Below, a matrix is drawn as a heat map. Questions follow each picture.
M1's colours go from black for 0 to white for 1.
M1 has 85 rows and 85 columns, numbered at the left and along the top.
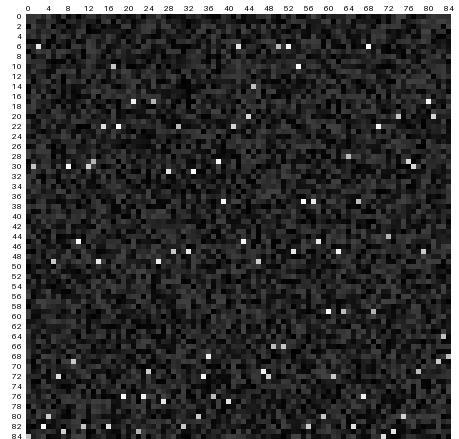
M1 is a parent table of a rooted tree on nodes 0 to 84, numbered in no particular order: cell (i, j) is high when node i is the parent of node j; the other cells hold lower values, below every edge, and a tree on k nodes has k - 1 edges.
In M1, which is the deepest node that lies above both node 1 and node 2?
6
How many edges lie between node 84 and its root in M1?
5
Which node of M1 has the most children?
82
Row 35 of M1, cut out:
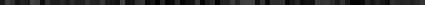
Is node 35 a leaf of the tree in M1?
yes
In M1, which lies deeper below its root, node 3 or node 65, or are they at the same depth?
the same depth
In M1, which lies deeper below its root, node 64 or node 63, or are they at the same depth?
node 64
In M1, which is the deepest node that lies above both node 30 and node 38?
29
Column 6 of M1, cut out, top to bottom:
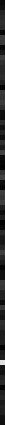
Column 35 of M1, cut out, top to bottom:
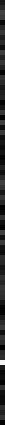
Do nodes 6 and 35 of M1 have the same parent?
yes
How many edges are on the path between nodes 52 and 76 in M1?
7
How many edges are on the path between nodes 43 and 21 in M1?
4
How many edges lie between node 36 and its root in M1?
5
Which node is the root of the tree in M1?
20
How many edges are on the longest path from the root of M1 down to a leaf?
28
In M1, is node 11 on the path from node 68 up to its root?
no
